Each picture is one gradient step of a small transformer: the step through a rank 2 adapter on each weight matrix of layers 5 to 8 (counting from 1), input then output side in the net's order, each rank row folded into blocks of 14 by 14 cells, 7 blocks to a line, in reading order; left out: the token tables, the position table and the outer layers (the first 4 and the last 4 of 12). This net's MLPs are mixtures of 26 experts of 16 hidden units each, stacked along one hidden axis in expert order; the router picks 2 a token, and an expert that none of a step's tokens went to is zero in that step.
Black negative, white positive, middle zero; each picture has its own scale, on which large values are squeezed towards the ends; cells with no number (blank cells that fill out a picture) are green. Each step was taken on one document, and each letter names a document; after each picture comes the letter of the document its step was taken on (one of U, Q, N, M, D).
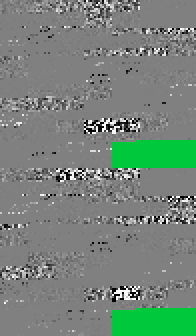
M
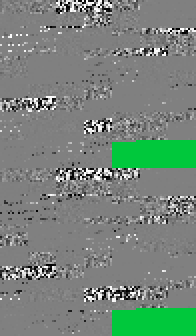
M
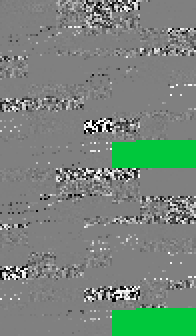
M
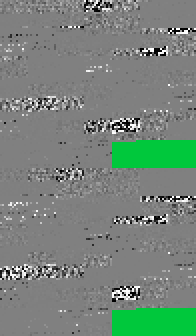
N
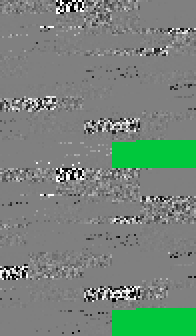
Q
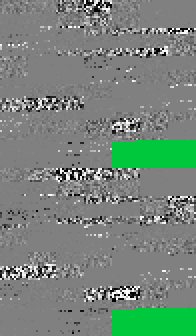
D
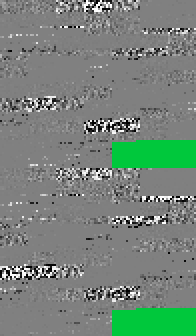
N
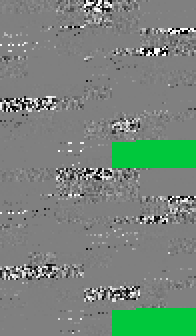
D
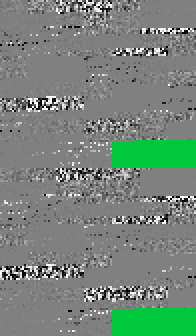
D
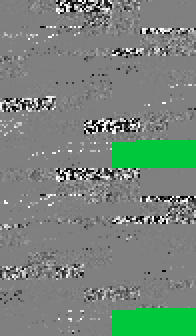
M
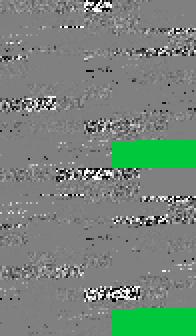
N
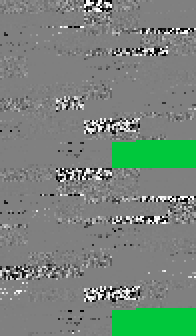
D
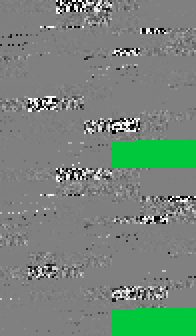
D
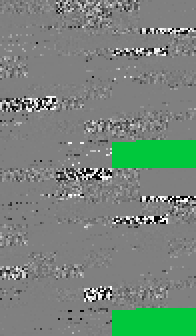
D
